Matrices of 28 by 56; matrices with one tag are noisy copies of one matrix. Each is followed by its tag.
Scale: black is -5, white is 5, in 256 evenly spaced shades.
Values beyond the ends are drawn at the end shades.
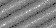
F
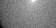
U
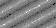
F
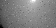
U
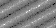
F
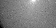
U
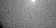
U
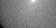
U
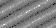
F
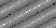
F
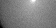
U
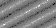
F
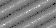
F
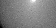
U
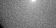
U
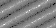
F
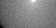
U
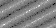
F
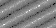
F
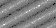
F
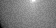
U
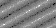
F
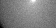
U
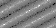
F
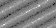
F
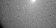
U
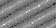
F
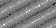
F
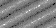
F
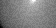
U
